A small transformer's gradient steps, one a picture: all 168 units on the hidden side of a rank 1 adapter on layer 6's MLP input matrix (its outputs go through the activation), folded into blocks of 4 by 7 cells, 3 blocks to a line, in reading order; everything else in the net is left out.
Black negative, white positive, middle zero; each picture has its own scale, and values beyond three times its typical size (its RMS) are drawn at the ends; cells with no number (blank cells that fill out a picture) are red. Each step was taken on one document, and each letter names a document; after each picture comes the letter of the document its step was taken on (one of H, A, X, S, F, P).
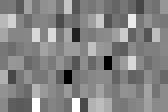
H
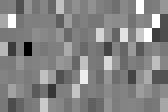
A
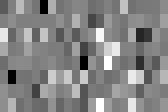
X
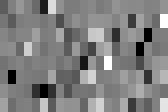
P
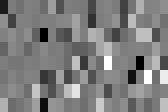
P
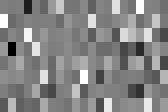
A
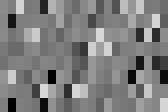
X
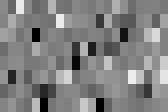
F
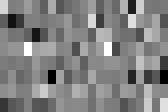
X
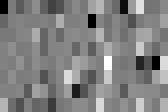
P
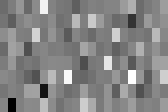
F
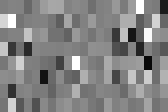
A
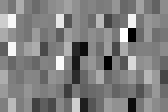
H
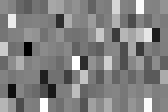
A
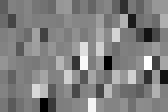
P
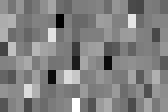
H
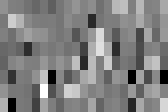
X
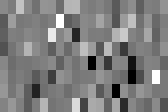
H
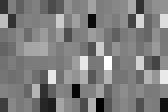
P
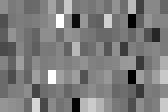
F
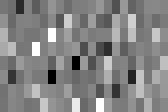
H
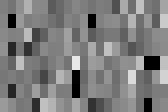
A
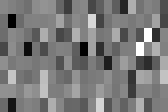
X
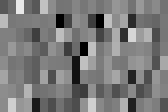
F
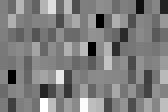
F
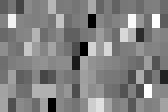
X
